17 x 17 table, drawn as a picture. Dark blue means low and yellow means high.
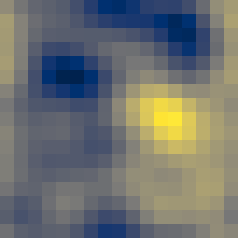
The histogram is bell-shaped. There are no regular stripes. The field is mottled with small blotches. The middle right is the ninth with the highest average.
